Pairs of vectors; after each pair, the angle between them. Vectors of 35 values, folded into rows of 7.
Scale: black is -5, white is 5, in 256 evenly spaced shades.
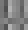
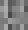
nearly opposite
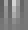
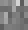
partly aligned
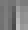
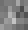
partly opposed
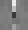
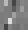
partly opposed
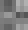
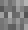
partly aligned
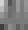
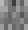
partly aligned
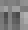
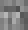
nearly opposite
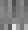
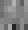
nearly opposite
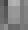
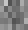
partly opposed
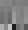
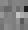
orthogonal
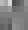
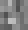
partly aligned
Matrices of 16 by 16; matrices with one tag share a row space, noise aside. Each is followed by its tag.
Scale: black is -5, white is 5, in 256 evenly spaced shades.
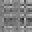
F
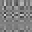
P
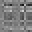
F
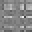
F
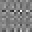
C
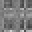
F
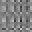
C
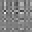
P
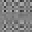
P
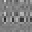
P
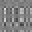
P
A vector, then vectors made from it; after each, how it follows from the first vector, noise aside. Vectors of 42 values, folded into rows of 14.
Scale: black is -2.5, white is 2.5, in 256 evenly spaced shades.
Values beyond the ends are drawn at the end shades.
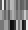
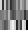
negated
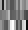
negated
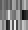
wrapped around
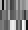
negated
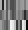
negated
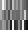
sign-scrambled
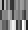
negated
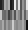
wrapped around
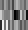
wrapped around
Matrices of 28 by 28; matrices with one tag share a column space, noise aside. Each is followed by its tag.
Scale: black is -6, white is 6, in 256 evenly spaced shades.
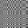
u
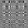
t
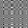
u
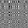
t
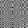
u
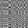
u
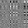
t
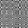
u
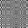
u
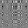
t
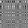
t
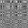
t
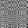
u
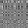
t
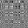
t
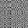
u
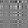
t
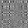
t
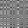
u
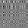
t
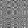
u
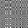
u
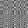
u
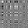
t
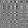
t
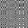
u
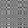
u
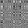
t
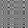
u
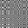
u
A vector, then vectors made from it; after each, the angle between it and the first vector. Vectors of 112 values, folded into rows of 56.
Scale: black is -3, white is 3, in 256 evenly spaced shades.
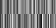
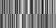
orthogonal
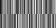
orthogonal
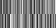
partly aligned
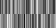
orthogonal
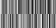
nearly opposite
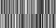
orthogonal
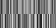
nearly parallel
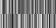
nearly opposite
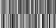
nearly opposite
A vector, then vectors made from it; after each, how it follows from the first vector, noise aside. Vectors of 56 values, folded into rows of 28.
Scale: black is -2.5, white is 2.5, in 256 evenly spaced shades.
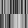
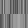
shrunk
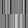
partly zeroed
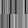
partly zeroed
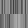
shrunk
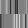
partly zeroed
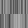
shrunk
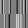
partly zeroed
